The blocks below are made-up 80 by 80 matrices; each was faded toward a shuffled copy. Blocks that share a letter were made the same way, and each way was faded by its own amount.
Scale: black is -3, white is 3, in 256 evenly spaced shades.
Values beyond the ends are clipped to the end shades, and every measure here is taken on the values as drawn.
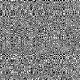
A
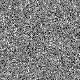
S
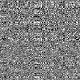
A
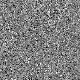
S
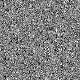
S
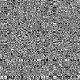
A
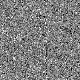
S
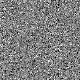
S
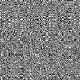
A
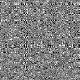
A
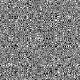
A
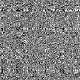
A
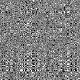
A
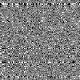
A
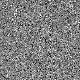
S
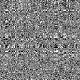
A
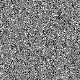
S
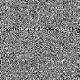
A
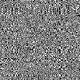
A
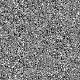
S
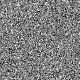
S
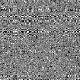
A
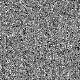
S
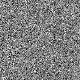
S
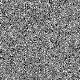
S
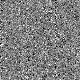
S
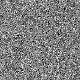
S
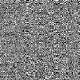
A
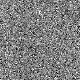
S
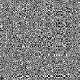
A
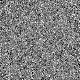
S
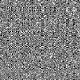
A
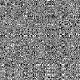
A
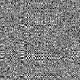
A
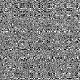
A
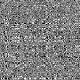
A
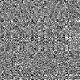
A
